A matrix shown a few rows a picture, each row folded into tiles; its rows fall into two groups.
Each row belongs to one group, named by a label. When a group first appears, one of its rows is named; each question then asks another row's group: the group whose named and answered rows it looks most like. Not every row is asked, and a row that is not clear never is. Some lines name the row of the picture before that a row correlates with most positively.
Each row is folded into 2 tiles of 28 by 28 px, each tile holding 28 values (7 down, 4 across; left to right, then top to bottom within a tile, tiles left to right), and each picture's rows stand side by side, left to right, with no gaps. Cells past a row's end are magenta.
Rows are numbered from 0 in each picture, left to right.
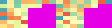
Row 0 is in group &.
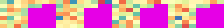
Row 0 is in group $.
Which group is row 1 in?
&
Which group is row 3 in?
$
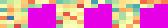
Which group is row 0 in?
$
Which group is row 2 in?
$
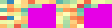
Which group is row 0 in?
$
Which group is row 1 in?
$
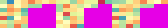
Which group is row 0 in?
$
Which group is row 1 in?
&
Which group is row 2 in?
$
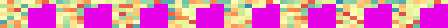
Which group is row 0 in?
$
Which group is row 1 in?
$
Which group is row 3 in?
&
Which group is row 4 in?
&
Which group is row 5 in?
$
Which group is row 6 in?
&
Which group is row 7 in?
&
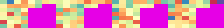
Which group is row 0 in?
&
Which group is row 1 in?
$
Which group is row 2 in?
&
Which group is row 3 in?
&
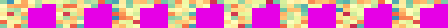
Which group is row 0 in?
&
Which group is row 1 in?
&
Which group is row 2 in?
&
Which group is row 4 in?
&
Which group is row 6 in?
&
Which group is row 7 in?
&
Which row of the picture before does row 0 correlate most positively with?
0
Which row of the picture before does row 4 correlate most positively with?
3
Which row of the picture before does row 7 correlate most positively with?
2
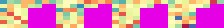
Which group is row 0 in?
&
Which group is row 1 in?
$
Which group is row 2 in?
&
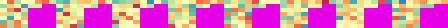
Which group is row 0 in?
$
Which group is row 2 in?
&
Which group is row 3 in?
$
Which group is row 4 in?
$
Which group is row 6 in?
&
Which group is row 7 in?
$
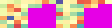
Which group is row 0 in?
$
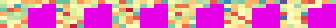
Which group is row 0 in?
$
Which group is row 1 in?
&
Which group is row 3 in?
&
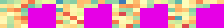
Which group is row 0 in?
$
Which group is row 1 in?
&
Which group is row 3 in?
$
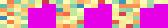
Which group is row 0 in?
&
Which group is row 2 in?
&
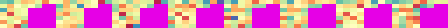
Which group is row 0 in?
&
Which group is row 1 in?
&
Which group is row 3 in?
&
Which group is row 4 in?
$
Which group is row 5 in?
$
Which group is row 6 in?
&
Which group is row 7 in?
$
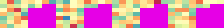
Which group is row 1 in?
$
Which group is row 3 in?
$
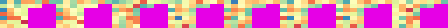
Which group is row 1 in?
&
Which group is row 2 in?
$
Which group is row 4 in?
$
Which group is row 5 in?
$
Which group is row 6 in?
$
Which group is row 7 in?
$
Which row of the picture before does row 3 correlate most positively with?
1
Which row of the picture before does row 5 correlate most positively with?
1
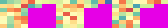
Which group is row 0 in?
$
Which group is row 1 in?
&
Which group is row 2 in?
$
